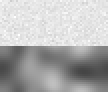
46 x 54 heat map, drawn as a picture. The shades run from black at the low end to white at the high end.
The table splits into 2 rows of 1 panel. Panel 1,1: very high, fine-grained, faint in contrast. Panel 2,1: middling, smooth, strong in contrast.
